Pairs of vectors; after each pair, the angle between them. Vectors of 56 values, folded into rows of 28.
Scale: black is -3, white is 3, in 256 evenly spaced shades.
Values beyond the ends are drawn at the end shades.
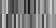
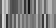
nearly parallel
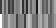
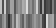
partly opposed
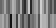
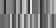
nearly opposite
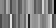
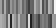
nearly opposite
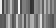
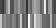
orthogonal
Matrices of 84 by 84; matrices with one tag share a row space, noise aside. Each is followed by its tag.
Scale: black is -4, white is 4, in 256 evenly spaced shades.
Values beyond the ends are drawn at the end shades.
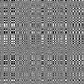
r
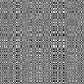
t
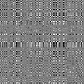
t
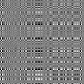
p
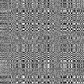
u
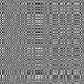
p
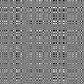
t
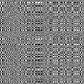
p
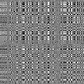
u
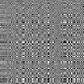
u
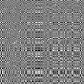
p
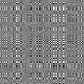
t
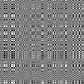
r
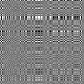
p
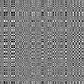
r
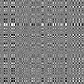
r
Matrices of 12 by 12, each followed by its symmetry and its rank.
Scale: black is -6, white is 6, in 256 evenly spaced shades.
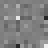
symmetric, rank two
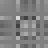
symmetric, rank one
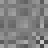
symmetric, rank two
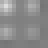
symmetric, rank one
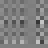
neither, rank one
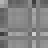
symmetric, rank one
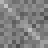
symmetric, full rank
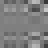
neither, rank one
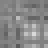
symmetric, rank two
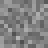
neither, full rank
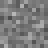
neither, full rank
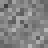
symmetric, full rank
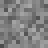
neither, full rank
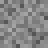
symmetric, full rank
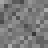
symmetric, full rank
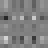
neither, rank one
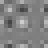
symmetric, rank two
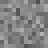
neither, full rank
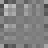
symmetric, rank one
